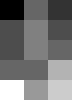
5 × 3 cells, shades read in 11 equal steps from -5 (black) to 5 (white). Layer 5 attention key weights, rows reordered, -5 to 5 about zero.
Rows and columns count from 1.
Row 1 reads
-5 -1 -3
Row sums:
-9 -4 -3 0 9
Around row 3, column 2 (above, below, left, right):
0 -1 -2 -1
